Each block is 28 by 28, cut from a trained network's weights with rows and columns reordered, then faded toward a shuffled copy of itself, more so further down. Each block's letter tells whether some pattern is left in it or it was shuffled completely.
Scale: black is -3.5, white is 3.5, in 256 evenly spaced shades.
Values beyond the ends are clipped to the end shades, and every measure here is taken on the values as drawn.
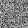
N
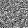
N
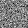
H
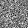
H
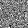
H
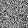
N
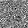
H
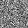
H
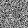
H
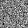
H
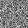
N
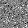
H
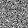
H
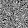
H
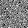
H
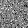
H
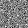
H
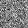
N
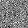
N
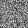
H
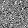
H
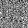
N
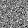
H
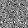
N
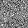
H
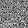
N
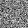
H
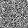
N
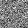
H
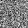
N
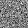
H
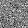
H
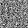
H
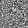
N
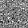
N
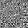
N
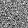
H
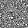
N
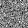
H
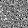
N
